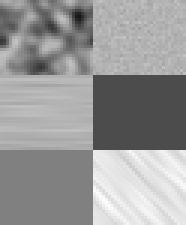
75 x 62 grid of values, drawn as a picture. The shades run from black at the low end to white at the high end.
It is made of 3 by 2 panels. Panel 1,1: middling, blotchy, strong in contrast. Panel 1,2: high, fine-grained, faint in contrast. Panel 2,1: high, streaked across, faint in contrast. Panel 2,2: low, flat. Panel 3,1: middling, flat. Panel 3,2: very high, slanting down to the right, faint in contrast.
